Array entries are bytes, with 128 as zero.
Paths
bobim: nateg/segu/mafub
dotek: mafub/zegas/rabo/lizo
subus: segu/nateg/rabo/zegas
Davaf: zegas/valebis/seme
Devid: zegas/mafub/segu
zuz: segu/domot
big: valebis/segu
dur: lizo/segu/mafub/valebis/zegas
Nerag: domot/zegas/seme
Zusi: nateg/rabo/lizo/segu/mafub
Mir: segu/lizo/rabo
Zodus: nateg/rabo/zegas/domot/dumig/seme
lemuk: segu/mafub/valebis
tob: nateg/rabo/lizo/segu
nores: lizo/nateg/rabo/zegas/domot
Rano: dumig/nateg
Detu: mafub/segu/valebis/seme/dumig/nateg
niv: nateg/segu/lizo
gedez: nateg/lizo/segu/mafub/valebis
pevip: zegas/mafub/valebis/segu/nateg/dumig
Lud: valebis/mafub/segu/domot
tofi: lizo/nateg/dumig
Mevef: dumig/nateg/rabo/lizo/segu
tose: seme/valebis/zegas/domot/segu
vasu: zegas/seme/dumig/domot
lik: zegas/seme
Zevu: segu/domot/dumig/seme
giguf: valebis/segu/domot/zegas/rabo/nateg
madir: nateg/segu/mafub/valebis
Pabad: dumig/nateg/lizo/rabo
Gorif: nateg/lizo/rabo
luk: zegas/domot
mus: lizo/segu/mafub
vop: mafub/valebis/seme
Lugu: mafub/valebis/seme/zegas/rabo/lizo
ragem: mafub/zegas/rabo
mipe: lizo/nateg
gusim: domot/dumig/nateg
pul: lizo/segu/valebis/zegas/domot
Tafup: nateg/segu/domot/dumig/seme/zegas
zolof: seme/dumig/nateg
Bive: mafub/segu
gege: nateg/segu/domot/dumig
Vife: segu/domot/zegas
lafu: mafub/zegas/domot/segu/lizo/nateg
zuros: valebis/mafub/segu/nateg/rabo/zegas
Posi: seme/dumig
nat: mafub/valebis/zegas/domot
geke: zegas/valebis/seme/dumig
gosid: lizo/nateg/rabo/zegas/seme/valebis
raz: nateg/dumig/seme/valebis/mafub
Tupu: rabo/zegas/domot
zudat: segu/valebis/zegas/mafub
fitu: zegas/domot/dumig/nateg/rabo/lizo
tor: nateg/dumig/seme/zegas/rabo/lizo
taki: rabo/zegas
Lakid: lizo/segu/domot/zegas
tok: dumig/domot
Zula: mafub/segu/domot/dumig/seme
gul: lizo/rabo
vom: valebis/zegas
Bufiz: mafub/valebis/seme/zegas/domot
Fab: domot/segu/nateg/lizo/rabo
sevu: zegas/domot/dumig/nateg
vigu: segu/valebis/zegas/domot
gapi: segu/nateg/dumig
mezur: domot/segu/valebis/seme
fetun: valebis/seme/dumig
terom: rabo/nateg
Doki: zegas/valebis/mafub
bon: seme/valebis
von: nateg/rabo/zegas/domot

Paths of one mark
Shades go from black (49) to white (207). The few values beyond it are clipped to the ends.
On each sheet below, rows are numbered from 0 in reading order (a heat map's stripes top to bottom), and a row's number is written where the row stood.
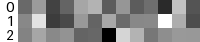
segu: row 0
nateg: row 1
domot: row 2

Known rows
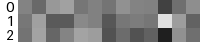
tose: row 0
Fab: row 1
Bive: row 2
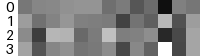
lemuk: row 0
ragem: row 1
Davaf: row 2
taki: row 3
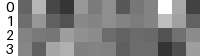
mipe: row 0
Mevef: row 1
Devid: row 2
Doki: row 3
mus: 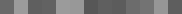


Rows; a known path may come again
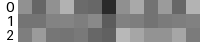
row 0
luk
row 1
pul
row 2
gusim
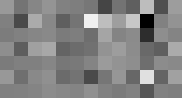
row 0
ragem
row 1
Posi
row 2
Zula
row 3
Nerag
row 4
Tafup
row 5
Tupu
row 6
pevip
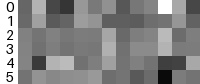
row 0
mipe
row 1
mus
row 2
gosid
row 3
tor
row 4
vom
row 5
lemuk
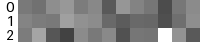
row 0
vigu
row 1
Devid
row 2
Gorif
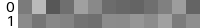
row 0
bobim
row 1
Zodus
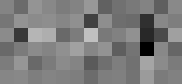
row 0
Lugu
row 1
Lud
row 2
Davaf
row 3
big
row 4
lafu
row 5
giguf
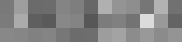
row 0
gege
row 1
Fab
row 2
sevu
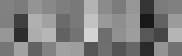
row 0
raz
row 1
geke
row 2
lik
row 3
Bive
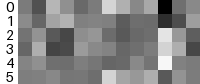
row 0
fetun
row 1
Doki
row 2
Mir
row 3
niv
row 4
nores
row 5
zolof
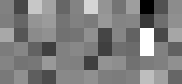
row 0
bon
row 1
tose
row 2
taki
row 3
gul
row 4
Vife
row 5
Mevef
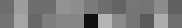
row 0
gedez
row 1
zuz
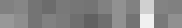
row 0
fitu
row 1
von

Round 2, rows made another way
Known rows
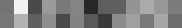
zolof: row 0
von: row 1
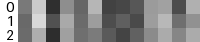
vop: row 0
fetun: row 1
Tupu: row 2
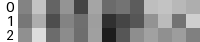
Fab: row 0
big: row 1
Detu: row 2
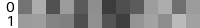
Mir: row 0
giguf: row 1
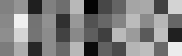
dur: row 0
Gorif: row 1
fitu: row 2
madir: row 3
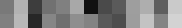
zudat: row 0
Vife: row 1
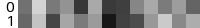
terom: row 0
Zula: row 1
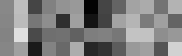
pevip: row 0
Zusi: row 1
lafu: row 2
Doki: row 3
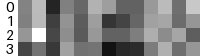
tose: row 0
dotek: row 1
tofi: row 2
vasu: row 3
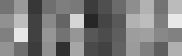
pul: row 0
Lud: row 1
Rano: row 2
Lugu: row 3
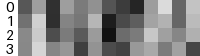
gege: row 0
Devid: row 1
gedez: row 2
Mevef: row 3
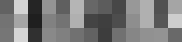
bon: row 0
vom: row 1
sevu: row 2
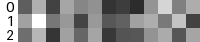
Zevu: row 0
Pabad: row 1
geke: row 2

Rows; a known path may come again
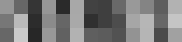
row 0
Lugu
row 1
Bive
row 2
bon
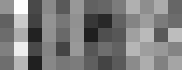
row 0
tofi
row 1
gusim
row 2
mus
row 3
mipe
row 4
luk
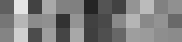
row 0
Posi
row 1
tob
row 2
gul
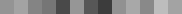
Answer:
giguf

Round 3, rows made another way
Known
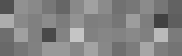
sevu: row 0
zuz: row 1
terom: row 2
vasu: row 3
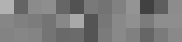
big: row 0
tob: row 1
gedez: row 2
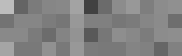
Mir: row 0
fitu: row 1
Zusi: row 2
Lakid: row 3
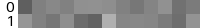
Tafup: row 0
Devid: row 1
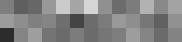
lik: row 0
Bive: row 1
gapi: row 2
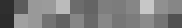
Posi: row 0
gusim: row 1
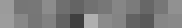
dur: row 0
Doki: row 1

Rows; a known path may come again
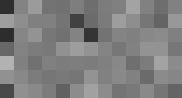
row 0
gapi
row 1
Bive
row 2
tofi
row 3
Zodus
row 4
dotek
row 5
zuros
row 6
sevu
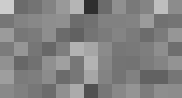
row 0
gul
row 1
Zula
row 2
dur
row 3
von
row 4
Davaf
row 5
vigu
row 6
tob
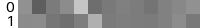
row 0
bon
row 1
nores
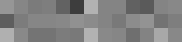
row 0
Doki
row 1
Tafup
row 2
ragem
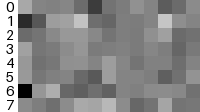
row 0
lemuk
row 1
Posi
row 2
Zevu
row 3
mezur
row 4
tose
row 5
zudat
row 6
Rano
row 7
Nerag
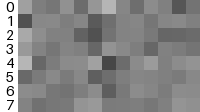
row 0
Vife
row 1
raz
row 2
Lud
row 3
Bufiz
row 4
Mir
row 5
Detu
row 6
Zusi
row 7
gosid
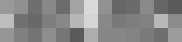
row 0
luk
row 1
taki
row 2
Devid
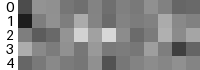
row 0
gege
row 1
zolof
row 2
lik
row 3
zuz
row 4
Mevef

